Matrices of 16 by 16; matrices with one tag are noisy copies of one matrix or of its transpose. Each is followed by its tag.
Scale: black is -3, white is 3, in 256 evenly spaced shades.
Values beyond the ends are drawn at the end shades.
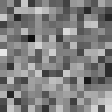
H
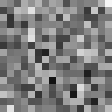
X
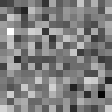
X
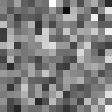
H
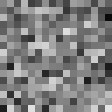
H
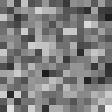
H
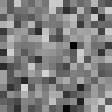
H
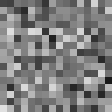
X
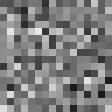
X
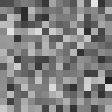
X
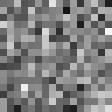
H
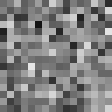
H
